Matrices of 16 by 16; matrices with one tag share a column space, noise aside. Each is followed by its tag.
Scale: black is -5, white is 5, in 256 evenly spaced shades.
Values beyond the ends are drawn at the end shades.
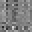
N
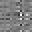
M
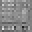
N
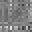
N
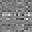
M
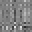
N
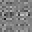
M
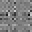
M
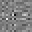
M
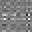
M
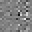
M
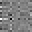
M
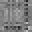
N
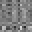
N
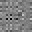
M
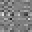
M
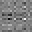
M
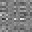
M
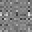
M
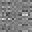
M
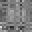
N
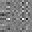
M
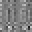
N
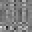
N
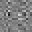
M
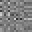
M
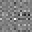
M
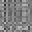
N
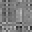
N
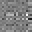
M
